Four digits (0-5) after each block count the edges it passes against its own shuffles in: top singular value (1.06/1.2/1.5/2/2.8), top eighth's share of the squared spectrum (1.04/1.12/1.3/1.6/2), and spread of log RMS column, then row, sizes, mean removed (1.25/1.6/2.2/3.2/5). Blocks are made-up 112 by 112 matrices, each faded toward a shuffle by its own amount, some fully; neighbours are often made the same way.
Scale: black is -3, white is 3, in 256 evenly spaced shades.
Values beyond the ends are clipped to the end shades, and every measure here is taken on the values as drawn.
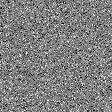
0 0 0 0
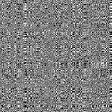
5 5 4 3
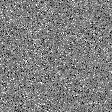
0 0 0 0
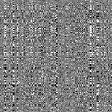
5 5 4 3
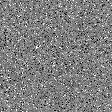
0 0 0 0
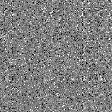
4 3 2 1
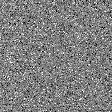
2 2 0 0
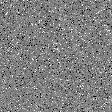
2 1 0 0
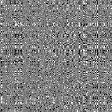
5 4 4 3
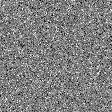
0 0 0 0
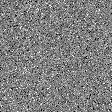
0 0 0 0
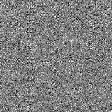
4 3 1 2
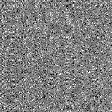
4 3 2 2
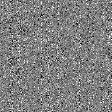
1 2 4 0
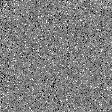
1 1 2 0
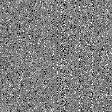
2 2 3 0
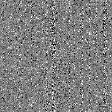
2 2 3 0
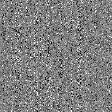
1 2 3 0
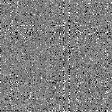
2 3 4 3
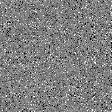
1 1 2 1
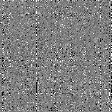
2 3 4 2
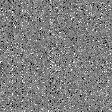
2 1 2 0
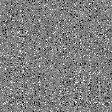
1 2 3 2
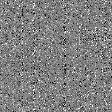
1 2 3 1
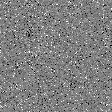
1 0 1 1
